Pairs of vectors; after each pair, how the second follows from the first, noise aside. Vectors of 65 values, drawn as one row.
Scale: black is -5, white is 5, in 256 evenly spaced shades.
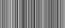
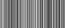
wrapped around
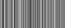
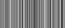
reversed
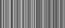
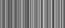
reversed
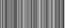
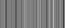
partly zeroed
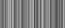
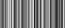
scaled up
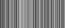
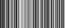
scaled up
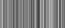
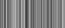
reversed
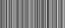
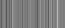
partly zeroed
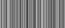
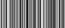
scaled up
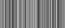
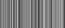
wrapped around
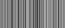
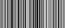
scaled up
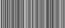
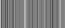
partly zeroed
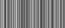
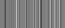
partly zeroed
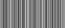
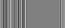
partly zeroed
